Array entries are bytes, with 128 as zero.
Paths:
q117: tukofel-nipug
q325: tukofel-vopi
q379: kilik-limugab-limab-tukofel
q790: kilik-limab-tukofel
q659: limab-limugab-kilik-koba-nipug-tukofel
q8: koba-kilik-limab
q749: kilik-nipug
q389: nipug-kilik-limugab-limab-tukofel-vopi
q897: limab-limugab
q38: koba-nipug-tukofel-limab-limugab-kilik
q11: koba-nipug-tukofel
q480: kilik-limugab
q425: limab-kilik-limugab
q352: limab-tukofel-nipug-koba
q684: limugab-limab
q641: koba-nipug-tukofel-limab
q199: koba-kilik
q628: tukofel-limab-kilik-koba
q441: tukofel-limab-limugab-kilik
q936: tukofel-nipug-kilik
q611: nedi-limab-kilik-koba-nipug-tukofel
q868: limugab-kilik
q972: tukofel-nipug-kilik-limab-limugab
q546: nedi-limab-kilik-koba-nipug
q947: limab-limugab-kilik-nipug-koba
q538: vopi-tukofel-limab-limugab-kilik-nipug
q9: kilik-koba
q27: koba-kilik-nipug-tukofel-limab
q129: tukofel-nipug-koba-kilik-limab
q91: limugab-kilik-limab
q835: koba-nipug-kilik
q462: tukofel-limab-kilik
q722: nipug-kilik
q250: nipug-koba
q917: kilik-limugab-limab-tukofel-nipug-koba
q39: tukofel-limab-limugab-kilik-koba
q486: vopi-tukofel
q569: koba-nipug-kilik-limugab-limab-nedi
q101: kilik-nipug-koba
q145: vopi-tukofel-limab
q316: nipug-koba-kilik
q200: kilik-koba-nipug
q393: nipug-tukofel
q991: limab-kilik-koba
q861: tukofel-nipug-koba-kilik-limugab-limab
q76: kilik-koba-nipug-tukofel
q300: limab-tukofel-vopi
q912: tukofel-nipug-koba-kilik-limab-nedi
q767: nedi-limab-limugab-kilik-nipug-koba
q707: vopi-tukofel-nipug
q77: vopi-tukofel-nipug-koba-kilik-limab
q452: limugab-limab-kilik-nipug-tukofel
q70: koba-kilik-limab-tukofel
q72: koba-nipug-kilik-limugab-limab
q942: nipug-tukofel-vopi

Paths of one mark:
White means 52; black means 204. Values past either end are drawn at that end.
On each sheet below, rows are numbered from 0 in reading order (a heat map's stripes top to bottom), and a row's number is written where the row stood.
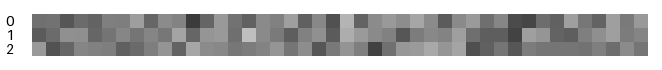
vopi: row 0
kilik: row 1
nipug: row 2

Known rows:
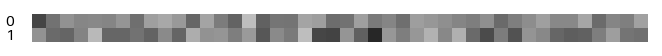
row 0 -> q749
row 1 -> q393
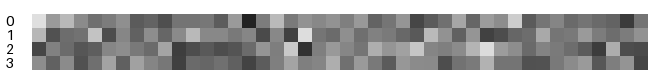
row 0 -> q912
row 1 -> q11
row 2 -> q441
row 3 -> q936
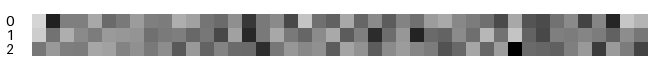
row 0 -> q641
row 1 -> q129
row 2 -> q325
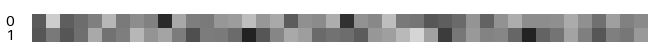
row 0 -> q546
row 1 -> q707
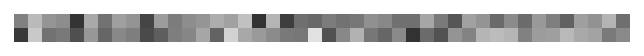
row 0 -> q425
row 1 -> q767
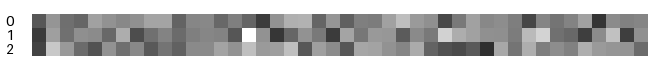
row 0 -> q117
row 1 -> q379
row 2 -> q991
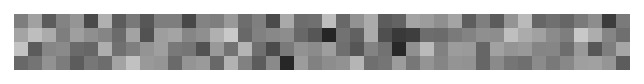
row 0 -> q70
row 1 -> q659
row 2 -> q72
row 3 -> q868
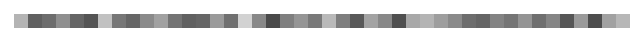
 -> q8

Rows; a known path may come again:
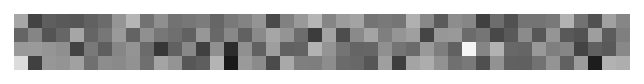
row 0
q835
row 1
q486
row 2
q972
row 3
q27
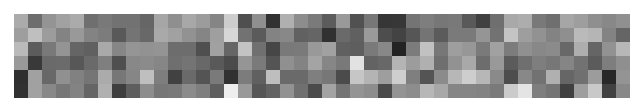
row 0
q76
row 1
q659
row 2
q72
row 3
q38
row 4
q538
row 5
q379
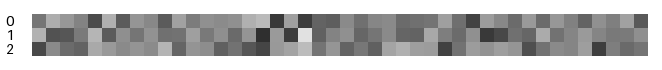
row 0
q425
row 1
q11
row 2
q117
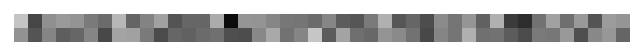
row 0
q77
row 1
q936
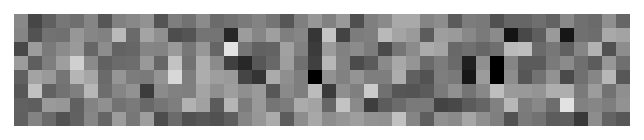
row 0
q722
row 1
q145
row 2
q790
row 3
q942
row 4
q300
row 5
q546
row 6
q101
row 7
q462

